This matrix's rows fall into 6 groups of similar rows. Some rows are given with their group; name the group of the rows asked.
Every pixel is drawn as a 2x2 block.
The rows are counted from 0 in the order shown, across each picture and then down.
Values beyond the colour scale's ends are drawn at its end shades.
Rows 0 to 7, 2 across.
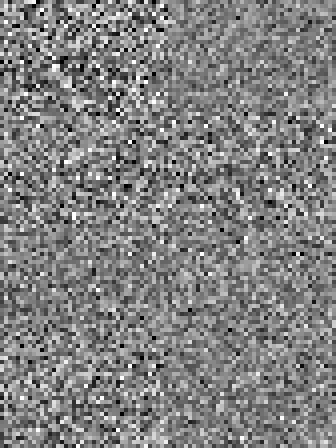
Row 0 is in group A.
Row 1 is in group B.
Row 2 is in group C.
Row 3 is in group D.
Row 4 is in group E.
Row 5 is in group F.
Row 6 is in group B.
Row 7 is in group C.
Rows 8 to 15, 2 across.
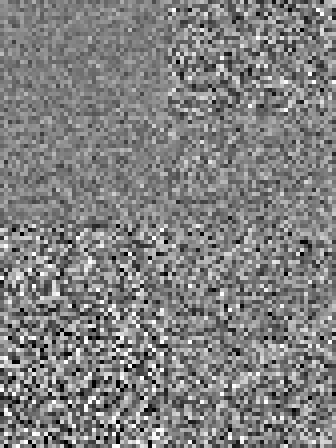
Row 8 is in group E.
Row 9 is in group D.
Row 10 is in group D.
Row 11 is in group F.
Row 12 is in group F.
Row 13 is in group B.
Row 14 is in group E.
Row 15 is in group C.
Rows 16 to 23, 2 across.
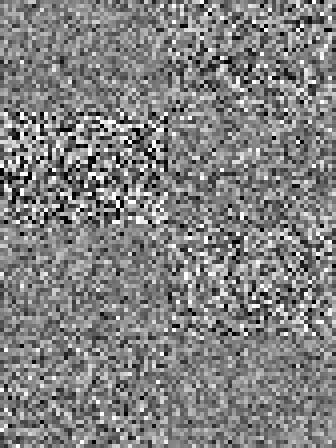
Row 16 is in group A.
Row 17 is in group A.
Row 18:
E
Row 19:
C
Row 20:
B
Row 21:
F
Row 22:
D
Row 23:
F
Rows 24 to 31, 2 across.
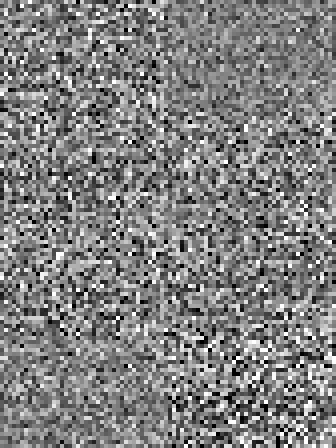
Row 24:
D
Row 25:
E
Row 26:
E
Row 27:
F
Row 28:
B
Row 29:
E
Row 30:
F
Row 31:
A
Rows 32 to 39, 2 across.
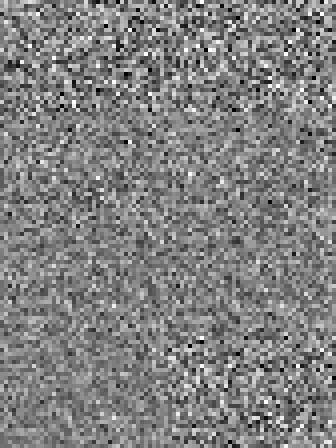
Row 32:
C
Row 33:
F
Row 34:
F
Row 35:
B
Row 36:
D
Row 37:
D
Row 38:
D
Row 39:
F
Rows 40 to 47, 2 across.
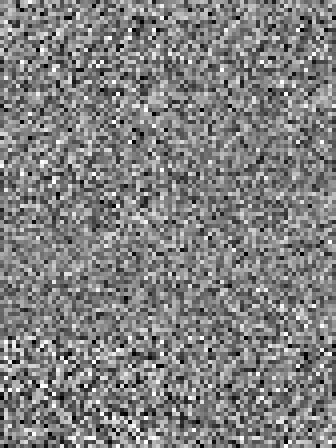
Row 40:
B
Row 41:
B
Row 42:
B
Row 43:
E
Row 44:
C
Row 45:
A
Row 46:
A
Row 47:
E
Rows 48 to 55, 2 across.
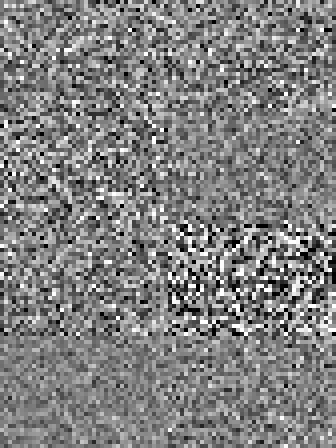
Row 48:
C
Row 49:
B
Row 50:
D
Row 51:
E
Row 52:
B
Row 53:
E
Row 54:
D
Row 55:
D
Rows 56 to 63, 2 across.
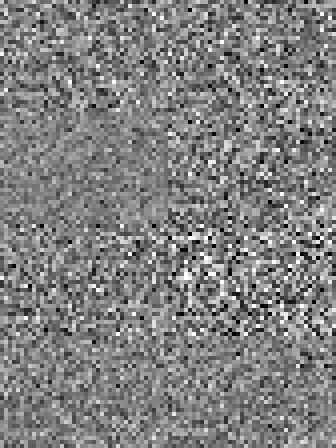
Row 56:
D
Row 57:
D
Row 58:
B
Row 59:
B
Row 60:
E
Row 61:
F
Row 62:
A
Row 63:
B
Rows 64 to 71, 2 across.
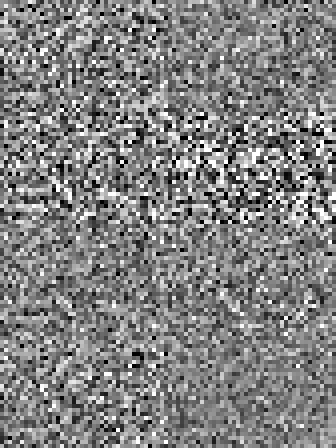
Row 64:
B
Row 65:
C
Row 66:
D
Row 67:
F
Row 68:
D
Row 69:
A
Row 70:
B
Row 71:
E
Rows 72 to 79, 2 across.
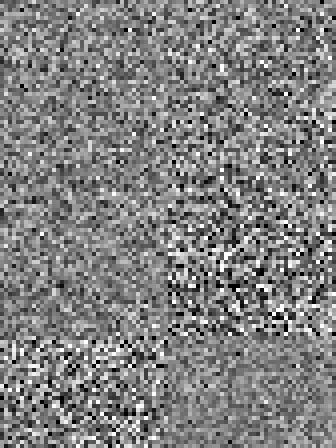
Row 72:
F
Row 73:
B
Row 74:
D
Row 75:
D
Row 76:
A
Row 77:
E
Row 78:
A
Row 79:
F
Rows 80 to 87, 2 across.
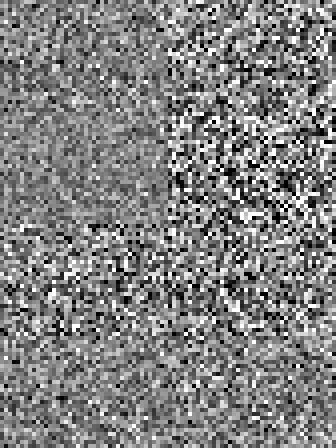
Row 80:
A
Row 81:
B
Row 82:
A
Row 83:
A
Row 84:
C
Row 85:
A
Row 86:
A
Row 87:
F
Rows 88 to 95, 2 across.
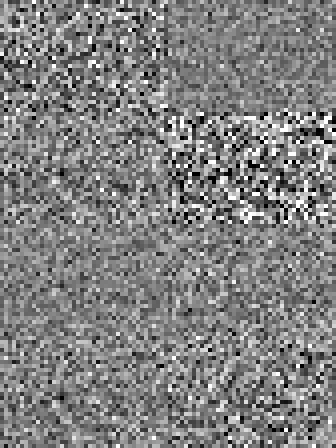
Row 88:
E
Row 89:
E
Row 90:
A
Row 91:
A
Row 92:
A
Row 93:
F
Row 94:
A
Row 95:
B
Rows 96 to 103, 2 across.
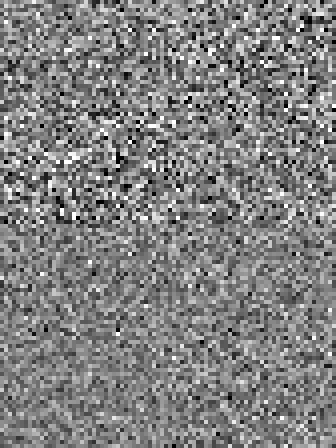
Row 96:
C
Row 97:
B
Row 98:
C
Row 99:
D
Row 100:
E
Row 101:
F
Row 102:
D
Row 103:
A
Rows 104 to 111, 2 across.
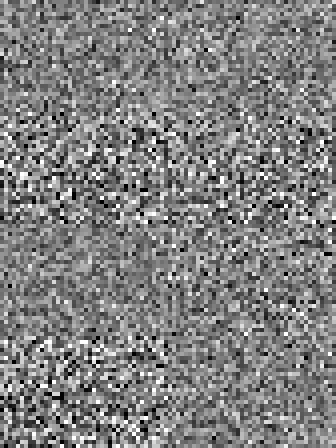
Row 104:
E
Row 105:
F
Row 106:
B
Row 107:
B
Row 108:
D
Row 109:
A
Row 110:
A
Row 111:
D
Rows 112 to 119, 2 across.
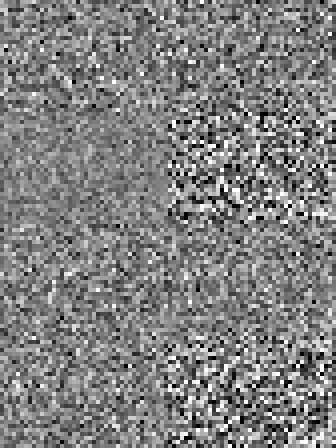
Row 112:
D
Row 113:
E
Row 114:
F
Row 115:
D
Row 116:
C
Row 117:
F
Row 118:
F
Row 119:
B
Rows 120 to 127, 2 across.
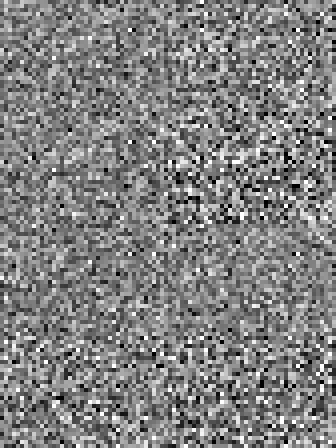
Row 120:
C
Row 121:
F
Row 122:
C
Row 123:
C
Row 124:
E
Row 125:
F
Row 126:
A
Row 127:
E
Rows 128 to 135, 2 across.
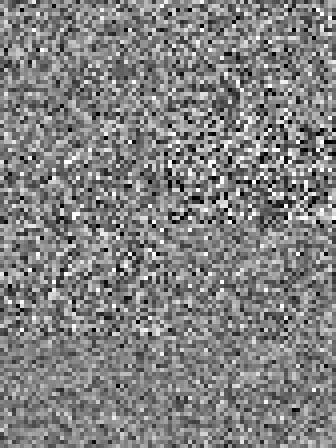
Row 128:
F
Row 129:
D
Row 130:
C
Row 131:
B
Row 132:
C
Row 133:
C
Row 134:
D
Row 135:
C
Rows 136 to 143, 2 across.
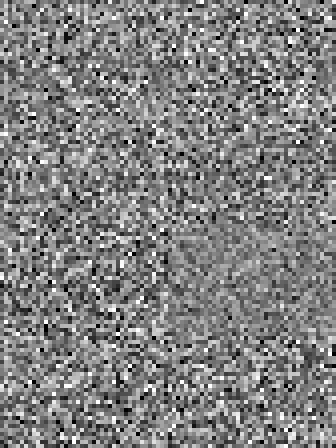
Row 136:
A
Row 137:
F
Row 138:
F
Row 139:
E
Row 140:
E
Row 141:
C
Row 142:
C
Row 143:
D
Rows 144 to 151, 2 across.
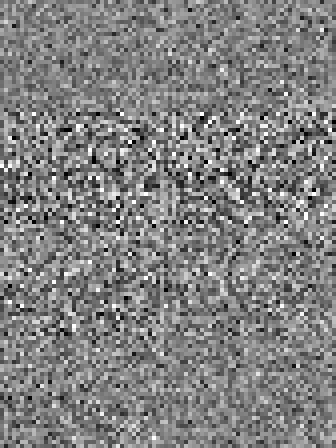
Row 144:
A
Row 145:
B
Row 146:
E
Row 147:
A
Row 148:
C
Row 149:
F
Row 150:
A
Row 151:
F
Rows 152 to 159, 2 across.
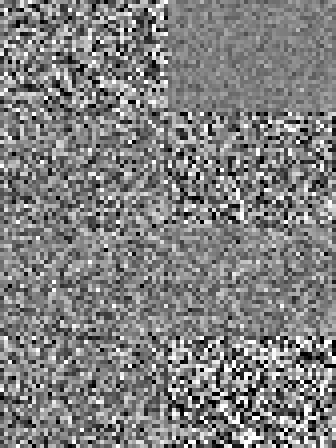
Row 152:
D
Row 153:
E
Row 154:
E
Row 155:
E
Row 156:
C
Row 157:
C
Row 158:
E
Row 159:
A
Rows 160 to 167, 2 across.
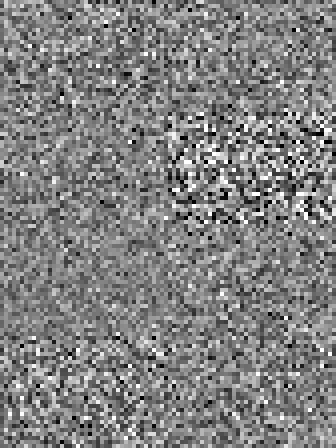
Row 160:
C
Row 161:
F
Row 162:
B
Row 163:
F
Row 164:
A
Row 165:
B
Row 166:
F
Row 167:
D
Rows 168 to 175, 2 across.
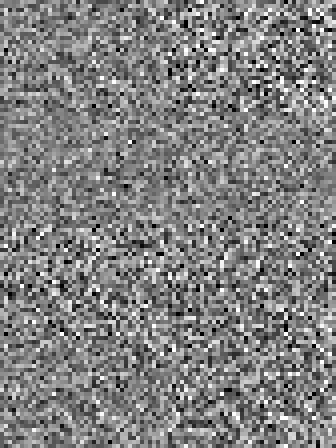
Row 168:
D
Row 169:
F
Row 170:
C
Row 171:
F
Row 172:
A
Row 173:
E
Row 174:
D
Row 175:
D
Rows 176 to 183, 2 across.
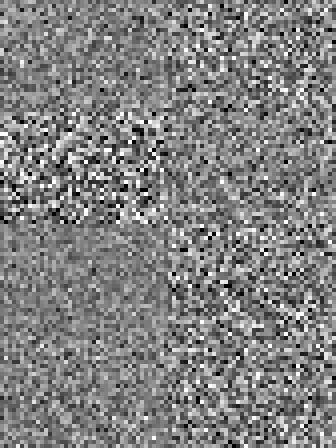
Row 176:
B
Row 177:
F
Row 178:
B
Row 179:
A
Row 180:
E
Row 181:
A
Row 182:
A
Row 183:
F
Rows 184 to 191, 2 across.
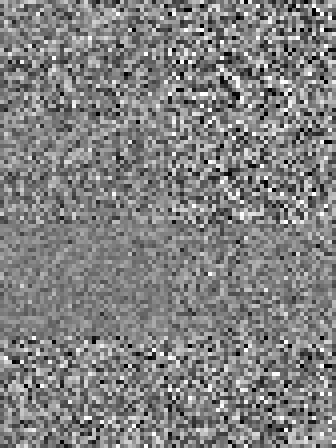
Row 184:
C
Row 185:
D
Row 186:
C
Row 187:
A
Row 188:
B
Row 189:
F
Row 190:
F
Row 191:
B
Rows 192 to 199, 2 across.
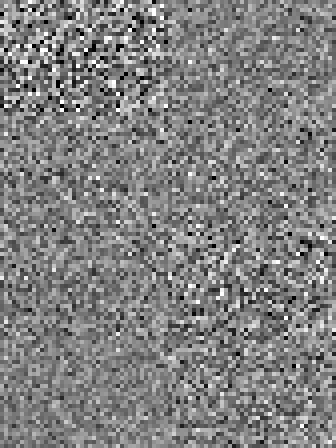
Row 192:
B
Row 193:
B
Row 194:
A
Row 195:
B
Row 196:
E
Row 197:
B
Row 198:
A
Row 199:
F
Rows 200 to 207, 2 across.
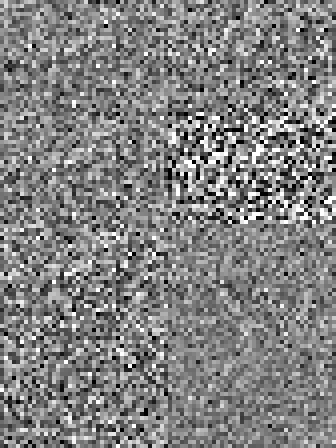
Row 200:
C
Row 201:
B
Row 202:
C
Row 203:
F
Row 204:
C
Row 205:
A
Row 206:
E
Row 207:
B
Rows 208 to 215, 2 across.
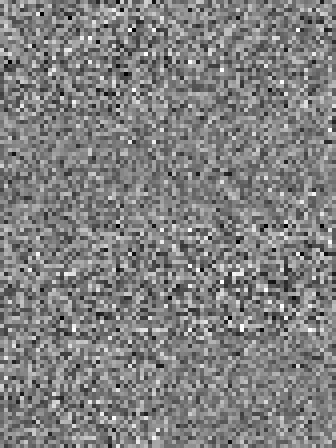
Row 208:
C
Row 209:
B
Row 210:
E
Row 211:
A
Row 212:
C
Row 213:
C
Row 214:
A
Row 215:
F
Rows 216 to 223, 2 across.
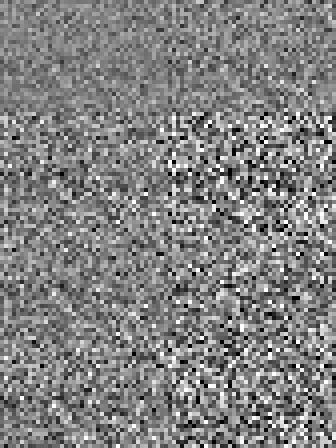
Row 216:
A
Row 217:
A
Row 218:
A
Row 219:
A
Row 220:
A
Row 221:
C
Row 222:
A
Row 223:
F
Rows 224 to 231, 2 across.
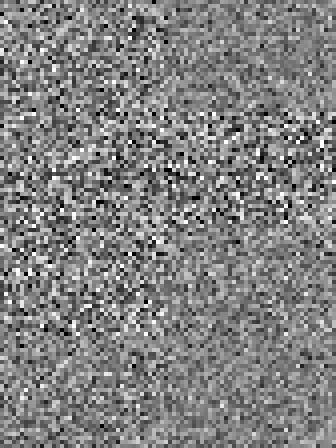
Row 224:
B
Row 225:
D
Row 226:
C
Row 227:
E
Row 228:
F
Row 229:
F
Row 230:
B
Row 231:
B
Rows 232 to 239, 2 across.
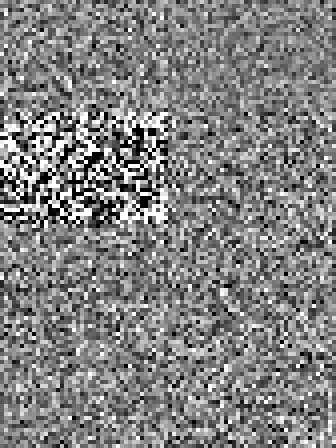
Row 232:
D
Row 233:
E
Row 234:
B
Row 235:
D
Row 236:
E
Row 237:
A
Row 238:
F
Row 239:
B
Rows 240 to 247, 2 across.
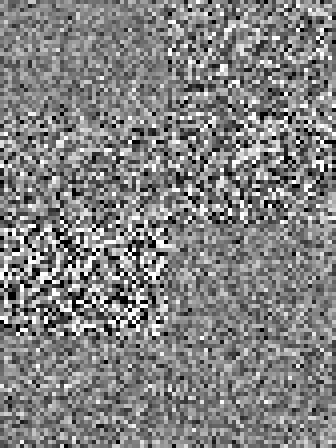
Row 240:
F
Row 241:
B
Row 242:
B
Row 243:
C
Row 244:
A
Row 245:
F
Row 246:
C
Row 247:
E
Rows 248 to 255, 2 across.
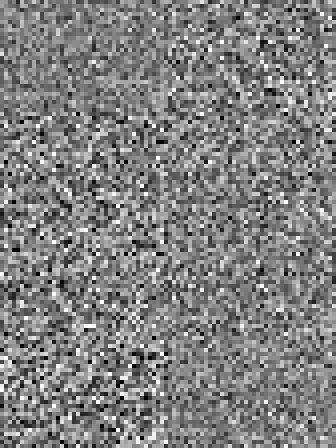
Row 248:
E
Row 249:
D
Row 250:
D
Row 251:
F
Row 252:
A
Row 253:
E
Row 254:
B
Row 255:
A
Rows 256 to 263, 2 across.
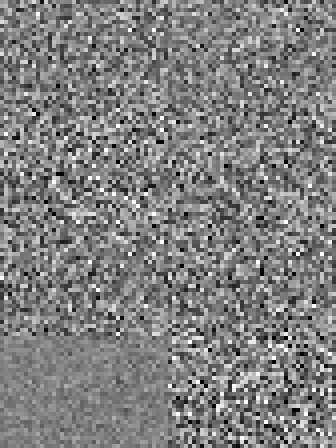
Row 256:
E
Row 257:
C
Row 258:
A
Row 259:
D
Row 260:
E
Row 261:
E
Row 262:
C
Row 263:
C
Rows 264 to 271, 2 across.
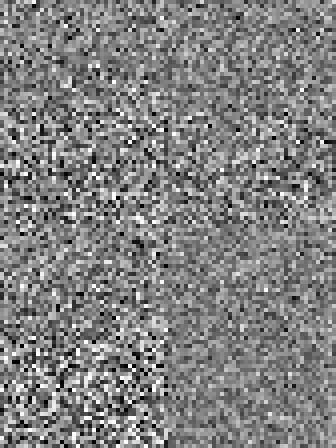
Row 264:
A
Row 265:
F
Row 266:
E
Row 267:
C
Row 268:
B
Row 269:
C
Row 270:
F
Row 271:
D
